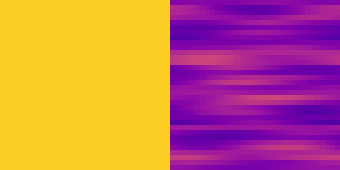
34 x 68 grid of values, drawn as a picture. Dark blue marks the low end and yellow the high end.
It is made of 1 by 2 panels. Panel 1,1: very high, flat. Panel 1,2: low, streaked across.
